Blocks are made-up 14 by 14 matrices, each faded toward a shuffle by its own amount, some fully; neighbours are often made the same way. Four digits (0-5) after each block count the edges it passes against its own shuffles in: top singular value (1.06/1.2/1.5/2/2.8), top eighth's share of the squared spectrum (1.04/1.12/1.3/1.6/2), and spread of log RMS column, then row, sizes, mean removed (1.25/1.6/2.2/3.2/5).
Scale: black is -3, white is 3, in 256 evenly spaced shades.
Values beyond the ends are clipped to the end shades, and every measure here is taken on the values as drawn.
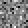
0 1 0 0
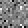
2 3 0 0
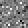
0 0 0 0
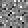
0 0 0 0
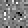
0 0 1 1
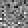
0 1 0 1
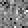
0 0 0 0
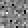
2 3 0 0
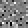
1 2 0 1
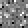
0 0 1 0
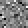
0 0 0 0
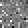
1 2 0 0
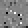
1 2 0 0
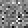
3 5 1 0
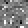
2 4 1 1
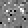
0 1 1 0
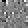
2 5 1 1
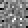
1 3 1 0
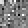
2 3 2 1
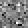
2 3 0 0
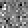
1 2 1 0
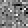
1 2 0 1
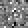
1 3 0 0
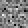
1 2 0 0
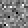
0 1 0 0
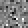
0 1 0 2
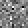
1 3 1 0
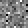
1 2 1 0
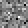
0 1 0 0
